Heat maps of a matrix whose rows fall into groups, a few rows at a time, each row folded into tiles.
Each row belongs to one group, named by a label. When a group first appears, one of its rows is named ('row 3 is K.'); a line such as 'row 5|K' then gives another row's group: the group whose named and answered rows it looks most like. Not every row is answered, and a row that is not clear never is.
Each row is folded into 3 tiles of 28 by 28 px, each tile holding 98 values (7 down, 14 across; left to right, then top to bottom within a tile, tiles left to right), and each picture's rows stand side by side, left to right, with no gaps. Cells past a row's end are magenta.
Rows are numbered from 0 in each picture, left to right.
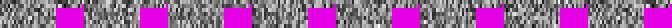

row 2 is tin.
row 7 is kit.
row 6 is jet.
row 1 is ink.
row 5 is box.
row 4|ink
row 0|kit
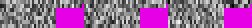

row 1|box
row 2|kit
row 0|jet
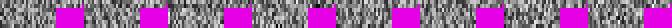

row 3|tin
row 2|jet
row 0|box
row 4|box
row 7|tin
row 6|box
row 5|ink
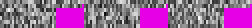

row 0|box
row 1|tin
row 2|box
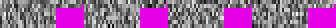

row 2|ink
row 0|ink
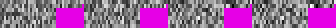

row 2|kit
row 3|kit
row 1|ink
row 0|box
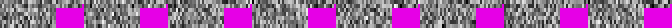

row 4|kit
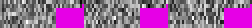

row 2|ink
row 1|kit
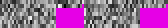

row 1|jet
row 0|kit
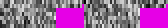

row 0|box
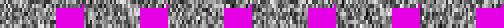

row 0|ink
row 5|box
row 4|tin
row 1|tin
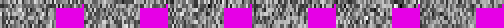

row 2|jet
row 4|kit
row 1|ink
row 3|jet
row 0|jet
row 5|box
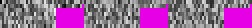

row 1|kit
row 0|tin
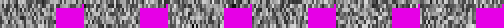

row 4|box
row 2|tin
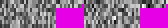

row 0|box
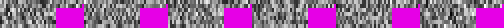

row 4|jet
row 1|ink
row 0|ink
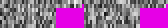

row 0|box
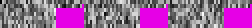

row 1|tin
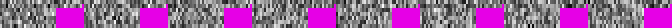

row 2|kit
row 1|tin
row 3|jet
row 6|tin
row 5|jet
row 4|box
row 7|tin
